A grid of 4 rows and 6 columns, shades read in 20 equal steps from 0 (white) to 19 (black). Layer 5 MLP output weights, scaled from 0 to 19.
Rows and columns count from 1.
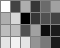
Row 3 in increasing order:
5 5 7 13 17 18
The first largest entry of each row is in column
4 3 5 6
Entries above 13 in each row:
2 3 2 1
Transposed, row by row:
0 6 5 2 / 14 3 5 1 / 6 19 13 2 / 15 15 7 8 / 11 13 18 10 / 7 14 17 17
